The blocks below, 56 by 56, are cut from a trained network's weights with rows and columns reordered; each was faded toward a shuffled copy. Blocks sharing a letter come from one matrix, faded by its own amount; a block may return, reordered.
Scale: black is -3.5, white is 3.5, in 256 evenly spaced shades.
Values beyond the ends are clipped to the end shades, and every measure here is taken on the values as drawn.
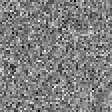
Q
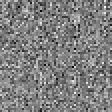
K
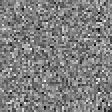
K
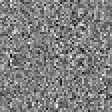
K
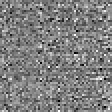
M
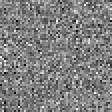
K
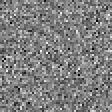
Q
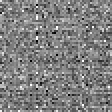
M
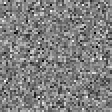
Q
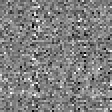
M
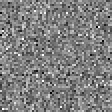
Q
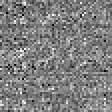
M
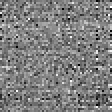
M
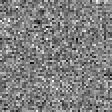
K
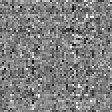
M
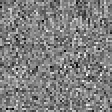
K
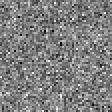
Q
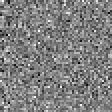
K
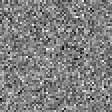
K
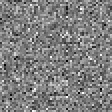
K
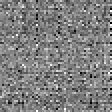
M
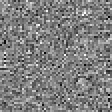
K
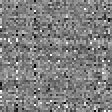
M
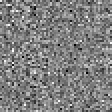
K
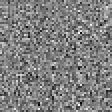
K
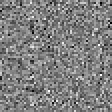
K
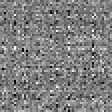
M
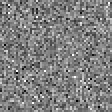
Q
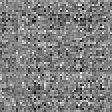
M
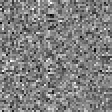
K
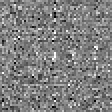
M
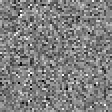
K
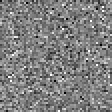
Q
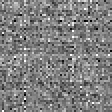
M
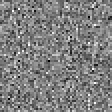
K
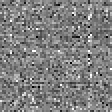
M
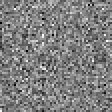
K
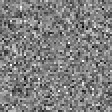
K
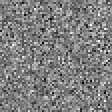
Q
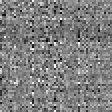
M
